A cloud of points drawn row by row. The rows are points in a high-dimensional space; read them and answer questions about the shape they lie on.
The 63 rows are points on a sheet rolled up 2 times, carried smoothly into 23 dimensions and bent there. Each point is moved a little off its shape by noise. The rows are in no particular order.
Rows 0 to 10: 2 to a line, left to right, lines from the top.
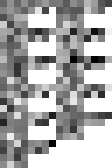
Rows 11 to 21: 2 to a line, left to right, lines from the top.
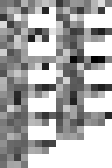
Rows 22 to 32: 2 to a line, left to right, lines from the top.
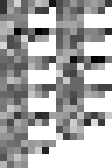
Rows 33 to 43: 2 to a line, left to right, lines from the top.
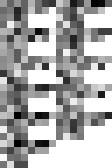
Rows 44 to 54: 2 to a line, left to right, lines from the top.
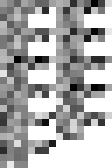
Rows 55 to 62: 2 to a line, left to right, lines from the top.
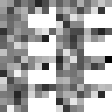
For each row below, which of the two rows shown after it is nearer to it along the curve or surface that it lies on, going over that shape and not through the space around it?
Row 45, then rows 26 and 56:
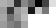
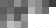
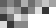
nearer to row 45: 56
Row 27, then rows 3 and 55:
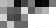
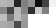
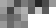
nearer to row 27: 3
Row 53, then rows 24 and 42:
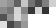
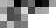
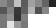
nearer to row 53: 24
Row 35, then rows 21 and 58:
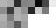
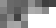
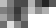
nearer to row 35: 58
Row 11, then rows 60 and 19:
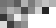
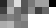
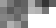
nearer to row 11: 60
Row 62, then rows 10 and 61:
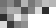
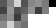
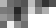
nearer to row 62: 10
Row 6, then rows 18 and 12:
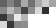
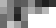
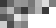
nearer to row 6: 12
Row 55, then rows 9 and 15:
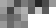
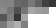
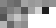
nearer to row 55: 15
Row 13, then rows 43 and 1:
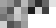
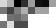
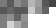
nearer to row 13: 43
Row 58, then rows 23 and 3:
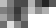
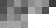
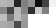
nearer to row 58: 23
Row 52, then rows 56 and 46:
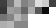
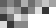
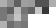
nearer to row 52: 56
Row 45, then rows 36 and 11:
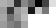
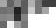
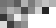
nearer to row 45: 11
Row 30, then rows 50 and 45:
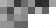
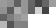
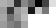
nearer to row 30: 50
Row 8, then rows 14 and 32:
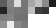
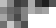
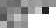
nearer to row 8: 14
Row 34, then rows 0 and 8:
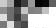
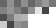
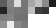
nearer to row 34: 8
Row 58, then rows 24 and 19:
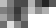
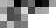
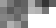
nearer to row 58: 19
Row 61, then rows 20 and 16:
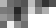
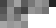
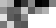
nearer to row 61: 20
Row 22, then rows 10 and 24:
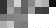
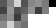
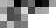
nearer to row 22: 10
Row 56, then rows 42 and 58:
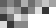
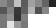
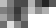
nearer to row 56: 42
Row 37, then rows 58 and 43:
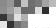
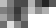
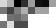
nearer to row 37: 43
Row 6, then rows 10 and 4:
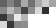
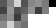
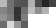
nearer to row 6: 10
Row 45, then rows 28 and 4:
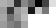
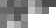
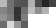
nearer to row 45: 4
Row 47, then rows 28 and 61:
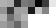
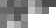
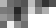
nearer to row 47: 61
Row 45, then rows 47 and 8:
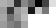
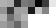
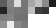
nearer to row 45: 47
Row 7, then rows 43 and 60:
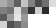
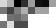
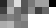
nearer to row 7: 43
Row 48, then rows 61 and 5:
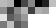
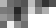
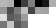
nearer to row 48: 5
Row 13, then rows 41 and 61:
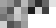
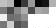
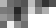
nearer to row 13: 41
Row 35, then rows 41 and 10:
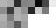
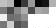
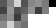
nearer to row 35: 41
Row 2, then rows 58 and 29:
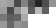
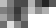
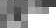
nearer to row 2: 58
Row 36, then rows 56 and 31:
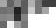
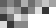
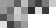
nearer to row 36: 56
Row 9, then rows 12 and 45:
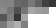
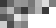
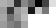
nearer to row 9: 12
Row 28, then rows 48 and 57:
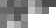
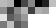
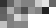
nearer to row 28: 57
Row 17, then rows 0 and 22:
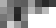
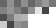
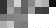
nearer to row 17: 22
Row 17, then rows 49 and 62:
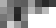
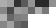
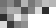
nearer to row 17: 49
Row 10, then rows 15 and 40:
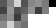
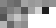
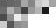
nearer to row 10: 40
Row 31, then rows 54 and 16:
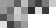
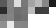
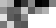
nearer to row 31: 16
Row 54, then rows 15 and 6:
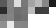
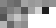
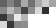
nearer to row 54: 6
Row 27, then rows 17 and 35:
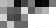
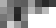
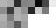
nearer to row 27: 35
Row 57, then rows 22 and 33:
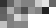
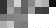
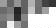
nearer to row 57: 22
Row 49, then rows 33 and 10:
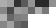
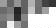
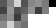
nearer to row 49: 33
